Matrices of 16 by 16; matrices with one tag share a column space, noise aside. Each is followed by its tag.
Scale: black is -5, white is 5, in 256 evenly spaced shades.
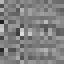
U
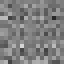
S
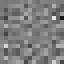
S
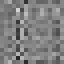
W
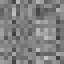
W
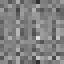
W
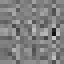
U
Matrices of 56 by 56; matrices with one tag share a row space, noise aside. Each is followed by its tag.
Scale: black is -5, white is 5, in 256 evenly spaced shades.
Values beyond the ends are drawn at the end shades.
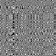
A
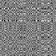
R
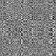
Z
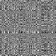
R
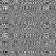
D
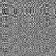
D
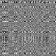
D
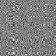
A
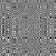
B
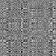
Z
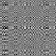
D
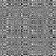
Z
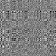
B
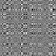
Z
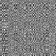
D
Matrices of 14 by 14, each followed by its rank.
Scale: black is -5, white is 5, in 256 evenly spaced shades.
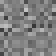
three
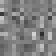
three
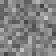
full rank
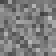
full rank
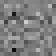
three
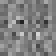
three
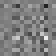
two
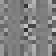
two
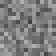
full rank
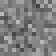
full rank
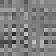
two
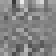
three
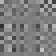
two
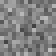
full rank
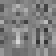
two
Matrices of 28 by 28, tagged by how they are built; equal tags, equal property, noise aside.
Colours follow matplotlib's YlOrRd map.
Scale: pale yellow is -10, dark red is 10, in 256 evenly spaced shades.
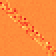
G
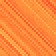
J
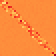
G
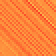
J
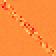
G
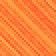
J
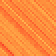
J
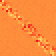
G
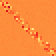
G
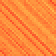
J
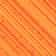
J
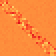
G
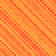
J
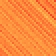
J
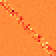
G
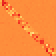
G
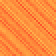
J
